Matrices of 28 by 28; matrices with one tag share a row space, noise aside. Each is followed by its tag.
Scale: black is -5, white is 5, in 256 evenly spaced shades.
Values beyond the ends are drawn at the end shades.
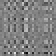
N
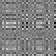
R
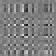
N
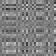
R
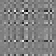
N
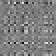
N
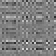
R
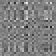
N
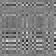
R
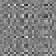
N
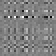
N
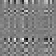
N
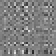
N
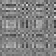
R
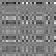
R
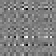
N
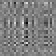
N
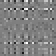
N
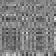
R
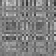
R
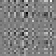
N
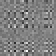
N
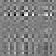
N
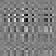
N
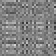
R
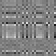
R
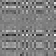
R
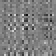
N
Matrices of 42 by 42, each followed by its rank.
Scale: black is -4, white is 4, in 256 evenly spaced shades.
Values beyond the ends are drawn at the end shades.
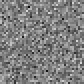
full rank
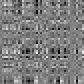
three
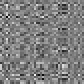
three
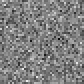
full rank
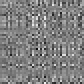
three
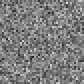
full rank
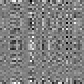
three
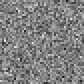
full rank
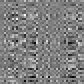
three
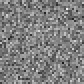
full rank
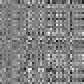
three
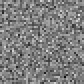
full rank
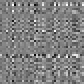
three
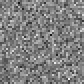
full rank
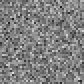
full rank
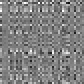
three
